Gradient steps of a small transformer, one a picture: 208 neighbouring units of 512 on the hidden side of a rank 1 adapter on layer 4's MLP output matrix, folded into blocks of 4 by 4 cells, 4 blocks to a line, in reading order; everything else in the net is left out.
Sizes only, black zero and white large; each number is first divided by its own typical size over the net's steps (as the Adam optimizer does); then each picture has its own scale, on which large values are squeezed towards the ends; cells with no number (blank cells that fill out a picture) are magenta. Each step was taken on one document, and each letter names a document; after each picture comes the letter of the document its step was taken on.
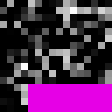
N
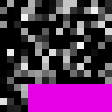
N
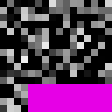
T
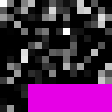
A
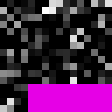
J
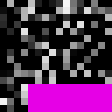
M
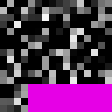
J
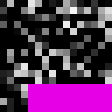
N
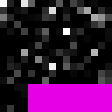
A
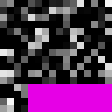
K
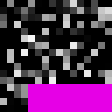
M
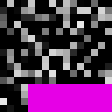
M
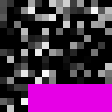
M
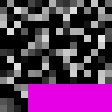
K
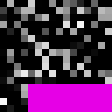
M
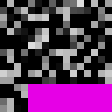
K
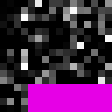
N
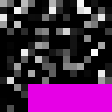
A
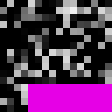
N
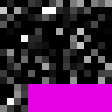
J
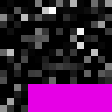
J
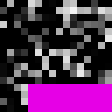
N
